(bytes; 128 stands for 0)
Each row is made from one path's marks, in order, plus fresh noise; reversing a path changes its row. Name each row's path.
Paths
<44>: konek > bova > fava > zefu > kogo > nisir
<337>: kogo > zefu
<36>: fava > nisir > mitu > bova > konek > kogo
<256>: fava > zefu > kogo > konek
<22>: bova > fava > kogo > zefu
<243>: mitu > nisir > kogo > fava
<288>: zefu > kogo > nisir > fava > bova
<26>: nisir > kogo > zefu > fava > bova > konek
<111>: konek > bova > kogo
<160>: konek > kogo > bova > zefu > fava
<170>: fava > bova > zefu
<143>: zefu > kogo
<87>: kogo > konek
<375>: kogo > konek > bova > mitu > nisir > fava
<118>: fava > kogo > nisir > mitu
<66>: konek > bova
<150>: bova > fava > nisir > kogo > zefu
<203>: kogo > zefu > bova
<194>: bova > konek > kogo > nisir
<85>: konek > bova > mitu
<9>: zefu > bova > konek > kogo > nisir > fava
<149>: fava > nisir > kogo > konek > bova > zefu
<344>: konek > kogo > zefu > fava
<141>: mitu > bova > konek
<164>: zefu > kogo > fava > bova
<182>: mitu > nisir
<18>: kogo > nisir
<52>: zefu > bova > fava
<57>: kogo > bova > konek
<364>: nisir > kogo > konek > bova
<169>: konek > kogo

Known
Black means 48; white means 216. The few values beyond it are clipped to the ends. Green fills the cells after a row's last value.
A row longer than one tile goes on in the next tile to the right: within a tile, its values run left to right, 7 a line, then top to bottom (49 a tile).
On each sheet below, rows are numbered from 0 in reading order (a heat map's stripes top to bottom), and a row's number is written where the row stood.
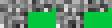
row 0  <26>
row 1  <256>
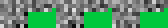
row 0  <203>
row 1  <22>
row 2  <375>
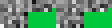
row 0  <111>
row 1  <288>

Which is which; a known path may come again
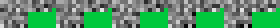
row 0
<375>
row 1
<288>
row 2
<243>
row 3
<203>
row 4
<170>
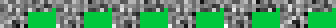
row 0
<22>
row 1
<36>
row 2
<256>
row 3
<111>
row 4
<87>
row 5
<143>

